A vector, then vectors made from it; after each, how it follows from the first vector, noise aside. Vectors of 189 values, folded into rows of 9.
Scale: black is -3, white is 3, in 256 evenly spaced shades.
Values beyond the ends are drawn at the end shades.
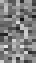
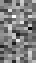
reversed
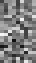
negated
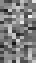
reversed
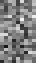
negated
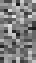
reversed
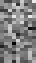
reversed
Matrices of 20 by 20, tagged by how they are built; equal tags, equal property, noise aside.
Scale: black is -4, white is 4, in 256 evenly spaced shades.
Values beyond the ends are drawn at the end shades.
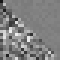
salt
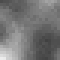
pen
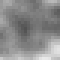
pen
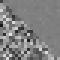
salt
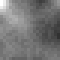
pen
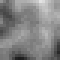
pen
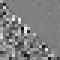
salt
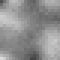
pen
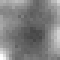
pen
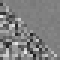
salt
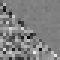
salt
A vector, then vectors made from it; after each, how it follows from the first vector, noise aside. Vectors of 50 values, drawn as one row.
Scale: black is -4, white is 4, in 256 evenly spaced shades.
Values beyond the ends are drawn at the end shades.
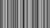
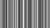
negated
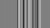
partly zeroed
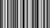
scaled up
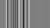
partly zeroed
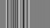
partly zeroed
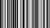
scaled up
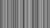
shrunk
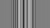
partly zeroed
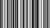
scaled up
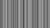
shrunk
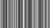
negated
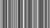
negated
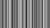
reversed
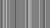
partly zeroed
